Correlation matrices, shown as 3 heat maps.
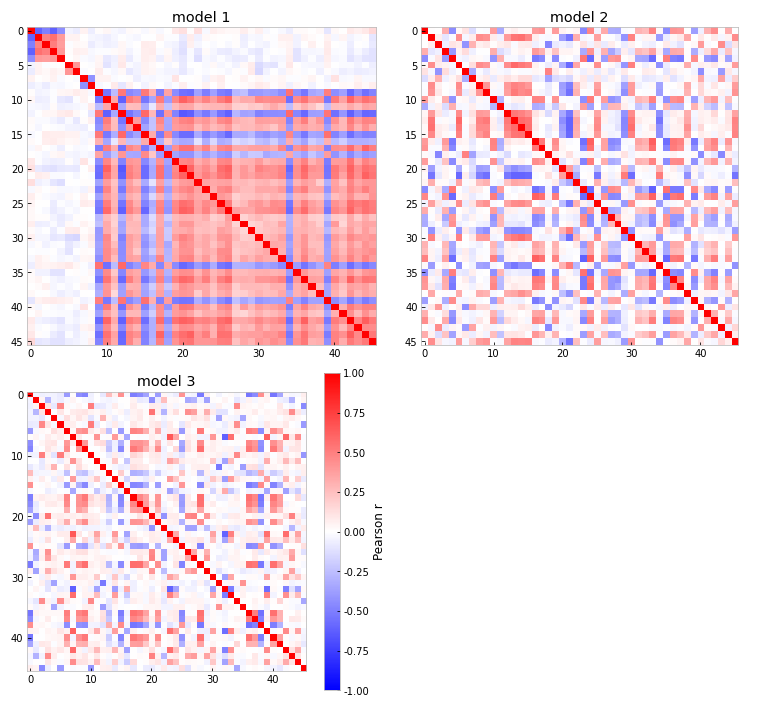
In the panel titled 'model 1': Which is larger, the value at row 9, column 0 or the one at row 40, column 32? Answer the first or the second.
the second
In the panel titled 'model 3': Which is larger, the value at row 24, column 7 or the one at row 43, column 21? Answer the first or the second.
the first
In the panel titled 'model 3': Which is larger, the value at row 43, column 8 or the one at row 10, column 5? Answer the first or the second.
the second
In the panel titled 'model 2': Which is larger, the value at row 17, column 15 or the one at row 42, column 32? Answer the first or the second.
the second
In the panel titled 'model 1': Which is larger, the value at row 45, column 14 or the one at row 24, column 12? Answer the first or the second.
the first
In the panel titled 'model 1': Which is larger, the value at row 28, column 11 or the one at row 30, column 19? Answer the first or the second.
the second
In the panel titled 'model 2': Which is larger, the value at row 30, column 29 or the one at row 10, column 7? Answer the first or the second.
the second
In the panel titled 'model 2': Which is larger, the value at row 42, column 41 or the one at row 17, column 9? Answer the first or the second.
the first
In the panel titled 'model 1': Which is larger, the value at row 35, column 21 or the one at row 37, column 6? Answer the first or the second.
the first
